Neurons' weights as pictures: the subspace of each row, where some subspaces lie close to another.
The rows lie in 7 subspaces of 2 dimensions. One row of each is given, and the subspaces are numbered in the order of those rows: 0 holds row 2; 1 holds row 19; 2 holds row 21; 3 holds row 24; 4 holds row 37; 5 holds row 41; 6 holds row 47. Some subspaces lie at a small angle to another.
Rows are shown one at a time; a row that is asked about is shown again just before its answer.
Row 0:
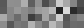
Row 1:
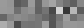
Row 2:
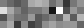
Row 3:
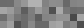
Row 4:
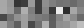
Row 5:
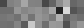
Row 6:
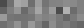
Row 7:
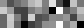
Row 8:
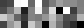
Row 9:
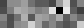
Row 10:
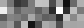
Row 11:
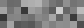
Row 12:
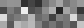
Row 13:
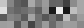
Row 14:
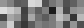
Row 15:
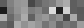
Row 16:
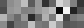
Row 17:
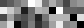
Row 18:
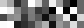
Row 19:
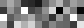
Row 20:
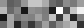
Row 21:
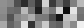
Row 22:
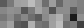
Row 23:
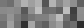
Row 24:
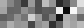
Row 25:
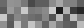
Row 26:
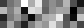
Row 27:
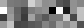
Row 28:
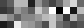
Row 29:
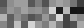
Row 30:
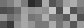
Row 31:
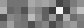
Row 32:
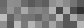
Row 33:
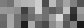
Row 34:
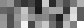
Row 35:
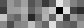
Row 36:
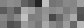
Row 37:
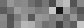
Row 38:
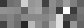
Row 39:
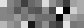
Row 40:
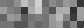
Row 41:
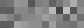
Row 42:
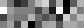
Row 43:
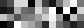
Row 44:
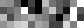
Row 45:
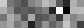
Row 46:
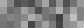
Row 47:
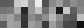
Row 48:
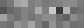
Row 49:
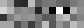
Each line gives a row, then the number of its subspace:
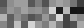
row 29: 1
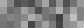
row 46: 0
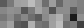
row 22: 0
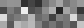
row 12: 1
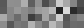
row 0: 3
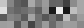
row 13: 2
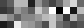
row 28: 5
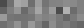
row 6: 6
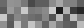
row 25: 1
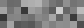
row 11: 1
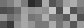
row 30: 5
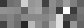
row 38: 4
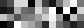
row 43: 5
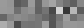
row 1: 5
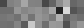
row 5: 4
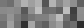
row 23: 2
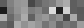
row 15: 2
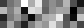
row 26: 1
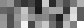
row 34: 2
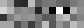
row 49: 6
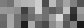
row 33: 2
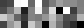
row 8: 6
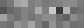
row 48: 6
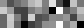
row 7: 4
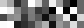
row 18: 5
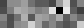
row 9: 4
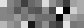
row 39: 4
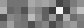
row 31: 3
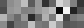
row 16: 3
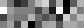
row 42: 0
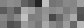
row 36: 5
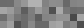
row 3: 0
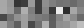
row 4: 6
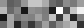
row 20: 1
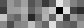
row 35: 3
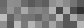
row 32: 1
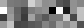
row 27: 2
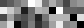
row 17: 0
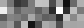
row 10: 0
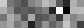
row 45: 4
